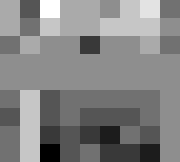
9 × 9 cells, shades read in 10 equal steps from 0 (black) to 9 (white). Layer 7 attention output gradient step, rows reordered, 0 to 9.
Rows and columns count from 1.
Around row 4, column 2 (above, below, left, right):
6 5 5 5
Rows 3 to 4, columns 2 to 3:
6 5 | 5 5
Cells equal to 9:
1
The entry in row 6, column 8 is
4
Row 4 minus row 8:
1 -2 3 2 3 4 1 2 0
